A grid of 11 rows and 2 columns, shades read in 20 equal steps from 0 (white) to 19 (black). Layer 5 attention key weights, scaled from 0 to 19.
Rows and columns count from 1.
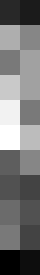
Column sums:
102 123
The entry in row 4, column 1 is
4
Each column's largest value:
19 18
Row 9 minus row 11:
-8 -5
